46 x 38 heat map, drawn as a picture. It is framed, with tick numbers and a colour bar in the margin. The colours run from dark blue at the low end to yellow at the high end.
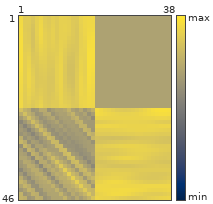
It is made of 2 by 2 panels. Panel 1,1: very high, streaked downward, faint in contrast. Panel 1,2: high, flat. Panel 2,1: high, slanting down to the right. Panel 2,2: very high, streaked across, faint in contrast.
